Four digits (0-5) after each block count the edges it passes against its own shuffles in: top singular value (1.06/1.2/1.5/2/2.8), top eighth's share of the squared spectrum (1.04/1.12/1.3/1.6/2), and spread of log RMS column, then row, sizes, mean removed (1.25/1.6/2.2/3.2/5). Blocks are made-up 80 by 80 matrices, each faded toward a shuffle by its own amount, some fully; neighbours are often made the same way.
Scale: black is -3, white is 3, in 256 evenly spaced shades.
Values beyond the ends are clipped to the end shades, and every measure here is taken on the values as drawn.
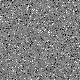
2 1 0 0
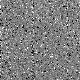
1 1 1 0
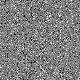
1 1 1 0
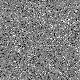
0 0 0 0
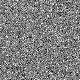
2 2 0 0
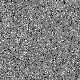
0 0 0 0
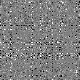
2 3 3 3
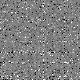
2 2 2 2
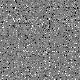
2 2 2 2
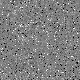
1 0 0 0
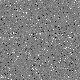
0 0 0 0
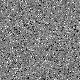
0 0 0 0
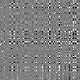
5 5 4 3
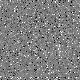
3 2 0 1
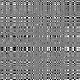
5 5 4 4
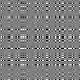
5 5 4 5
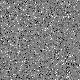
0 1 0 0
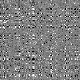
5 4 3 3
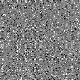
4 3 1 1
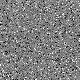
2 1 0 0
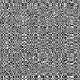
5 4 3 3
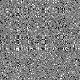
4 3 2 2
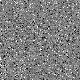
3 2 1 1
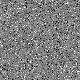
3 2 0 0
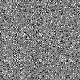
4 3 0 1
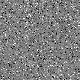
2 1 0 0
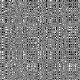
5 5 4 3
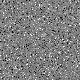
2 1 0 0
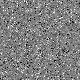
2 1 0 0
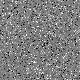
0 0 0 0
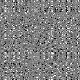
4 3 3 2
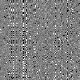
4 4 3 1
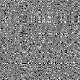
4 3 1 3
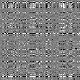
5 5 3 4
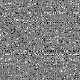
4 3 1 2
